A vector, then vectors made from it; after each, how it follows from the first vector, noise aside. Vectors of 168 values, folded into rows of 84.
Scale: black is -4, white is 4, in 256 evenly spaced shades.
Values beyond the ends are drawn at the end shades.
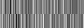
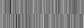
shrunk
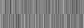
shrunk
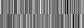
reversed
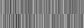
shrunk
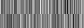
reversed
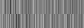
shrunk
